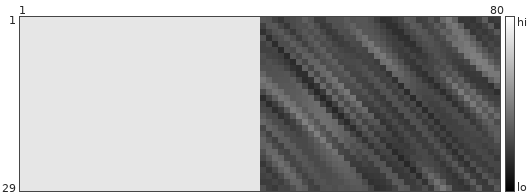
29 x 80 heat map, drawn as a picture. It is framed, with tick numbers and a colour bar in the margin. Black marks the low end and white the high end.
The table splits into one row of 2 panels. Panel 1,1: very high, flat. Panel 1,2: low, slanting down to the right.
